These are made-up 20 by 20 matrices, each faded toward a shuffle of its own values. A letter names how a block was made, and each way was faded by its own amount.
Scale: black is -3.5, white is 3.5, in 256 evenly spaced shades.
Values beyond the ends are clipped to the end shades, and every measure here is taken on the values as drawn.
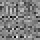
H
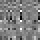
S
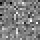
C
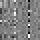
S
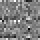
H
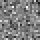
C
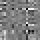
S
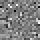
C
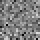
C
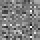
H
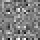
H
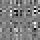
S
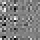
S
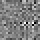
H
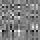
S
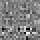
H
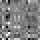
S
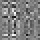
S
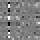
S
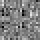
H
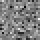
C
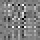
S
